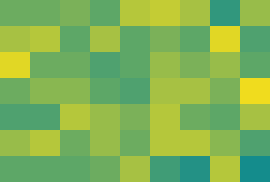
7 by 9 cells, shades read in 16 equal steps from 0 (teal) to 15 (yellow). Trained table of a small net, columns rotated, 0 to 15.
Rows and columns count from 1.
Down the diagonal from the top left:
6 11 6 5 7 11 1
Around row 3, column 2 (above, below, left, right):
11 8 14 6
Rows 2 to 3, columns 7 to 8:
5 14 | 7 9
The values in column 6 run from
3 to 12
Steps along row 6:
up down up down up same down down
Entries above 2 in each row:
8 9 9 9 9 9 7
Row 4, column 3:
8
